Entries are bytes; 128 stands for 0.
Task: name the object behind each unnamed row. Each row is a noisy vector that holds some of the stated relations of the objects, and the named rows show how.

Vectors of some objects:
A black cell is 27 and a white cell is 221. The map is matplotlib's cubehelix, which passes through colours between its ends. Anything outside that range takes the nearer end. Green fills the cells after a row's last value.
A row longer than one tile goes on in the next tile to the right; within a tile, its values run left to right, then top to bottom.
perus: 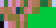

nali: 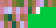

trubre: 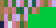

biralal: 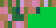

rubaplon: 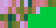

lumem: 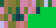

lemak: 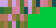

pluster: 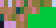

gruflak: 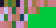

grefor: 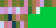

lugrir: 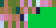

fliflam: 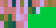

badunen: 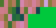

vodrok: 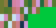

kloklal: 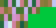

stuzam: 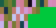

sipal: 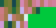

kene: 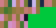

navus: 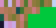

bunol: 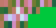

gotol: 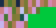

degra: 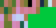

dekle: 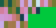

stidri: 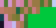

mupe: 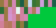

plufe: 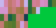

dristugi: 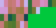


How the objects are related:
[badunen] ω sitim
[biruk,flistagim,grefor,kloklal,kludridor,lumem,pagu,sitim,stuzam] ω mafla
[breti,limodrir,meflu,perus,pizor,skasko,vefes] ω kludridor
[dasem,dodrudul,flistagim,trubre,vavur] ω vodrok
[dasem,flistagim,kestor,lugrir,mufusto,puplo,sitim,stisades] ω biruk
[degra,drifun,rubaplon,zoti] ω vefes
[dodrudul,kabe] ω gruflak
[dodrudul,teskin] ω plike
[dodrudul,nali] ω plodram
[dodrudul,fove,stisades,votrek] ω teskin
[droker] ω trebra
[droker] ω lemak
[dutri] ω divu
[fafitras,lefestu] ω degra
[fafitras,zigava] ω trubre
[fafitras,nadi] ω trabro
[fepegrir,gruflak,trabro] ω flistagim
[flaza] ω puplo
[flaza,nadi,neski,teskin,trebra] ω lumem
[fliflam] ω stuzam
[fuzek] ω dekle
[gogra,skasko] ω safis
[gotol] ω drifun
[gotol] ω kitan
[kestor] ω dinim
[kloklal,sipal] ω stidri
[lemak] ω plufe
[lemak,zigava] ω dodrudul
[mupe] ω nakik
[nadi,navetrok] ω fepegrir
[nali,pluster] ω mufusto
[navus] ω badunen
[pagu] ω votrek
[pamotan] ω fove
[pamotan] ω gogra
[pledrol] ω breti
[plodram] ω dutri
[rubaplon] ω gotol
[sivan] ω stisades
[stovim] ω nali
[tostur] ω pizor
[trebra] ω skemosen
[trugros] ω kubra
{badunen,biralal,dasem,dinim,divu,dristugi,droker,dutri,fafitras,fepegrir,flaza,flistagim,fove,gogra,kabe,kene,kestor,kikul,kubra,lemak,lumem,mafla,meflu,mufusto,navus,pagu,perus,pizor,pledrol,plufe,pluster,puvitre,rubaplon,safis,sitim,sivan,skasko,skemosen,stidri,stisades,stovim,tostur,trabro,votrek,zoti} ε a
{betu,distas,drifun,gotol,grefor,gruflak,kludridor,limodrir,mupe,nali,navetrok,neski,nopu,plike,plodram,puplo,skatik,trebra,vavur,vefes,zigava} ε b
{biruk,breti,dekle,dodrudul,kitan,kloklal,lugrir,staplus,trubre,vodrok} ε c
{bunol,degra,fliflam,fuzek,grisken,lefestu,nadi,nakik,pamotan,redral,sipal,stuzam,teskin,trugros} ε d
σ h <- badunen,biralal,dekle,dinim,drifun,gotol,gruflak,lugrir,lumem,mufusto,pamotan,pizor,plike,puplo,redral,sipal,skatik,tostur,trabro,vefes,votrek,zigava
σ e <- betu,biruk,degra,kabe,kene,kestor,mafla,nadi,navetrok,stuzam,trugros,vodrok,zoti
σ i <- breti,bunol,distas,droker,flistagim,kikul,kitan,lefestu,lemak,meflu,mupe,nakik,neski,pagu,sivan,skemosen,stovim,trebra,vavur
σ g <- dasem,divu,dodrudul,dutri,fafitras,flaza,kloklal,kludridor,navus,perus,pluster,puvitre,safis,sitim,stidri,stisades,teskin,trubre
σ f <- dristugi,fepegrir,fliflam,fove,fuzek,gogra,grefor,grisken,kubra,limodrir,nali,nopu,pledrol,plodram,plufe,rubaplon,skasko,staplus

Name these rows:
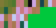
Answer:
trugros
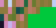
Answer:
dasem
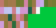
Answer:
nopu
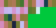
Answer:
limodrir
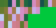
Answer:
betu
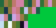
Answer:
biruk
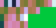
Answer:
teskin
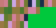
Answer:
kabe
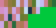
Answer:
staplus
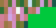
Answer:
distas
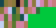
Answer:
puplo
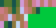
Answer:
redral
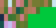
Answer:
sitim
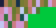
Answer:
drifun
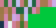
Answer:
dodrudul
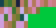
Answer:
zigava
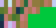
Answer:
stisades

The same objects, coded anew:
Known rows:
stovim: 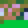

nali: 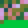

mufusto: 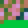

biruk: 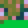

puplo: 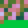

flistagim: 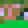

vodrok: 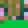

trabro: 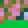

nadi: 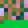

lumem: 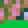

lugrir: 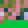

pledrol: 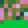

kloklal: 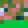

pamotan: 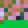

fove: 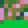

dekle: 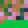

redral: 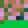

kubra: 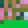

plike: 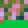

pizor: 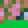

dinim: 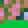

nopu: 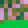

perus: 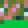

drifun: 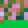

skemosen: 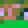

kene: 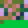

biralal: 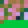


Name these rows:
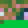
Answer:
kitan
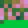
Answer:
grisken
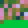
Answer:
rubaplon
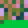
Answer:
stuzam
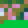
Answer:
vavur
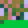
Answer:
trugros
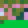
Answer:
lefestu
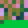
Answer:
degra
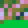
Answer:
skasko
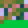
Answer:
betu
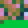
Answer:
mafla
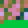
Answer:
tostur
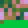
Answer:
staplus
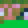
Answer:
meflu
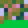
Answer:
navetrok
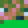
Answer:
trubre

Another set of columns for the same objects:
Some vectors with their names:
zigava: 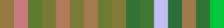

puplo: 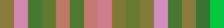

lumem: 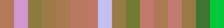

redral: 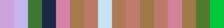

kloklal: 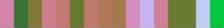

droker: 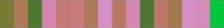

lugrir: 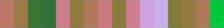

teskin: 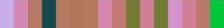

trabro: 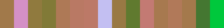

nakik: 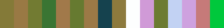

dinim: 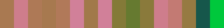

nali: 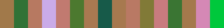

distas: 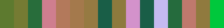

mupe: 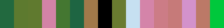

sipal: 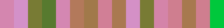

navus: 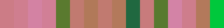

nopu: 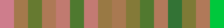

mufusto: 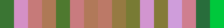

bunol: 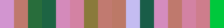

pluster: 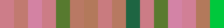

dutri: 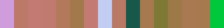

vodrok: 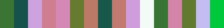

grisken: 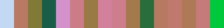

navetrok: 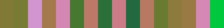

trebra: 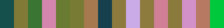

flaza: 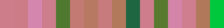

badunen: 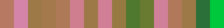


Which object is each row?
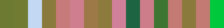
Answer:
zoti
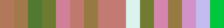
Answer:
lefestu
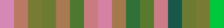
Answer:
kludridor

